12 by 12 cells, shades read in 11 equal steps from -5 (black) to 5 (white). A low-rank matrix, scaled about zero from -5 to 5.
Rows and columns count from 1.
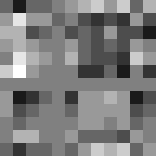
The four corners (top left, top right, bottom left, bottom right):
-1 2 -1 1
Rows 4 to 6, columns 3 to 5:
1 0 0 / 2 1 0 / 1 0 0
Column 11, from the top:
-1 1 -2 1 3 0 0 -4 -2 -1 1 -1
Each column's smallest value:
-1 -4 -3 -1 -1 -3 -3 -3 -2 -4 -4 -4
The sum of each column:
7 5 -1 -2 -1 -2 -3 -4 0 -7 -5 -8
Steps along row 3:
same down up up down up down up down same down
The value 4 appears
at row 2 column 2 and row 5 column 2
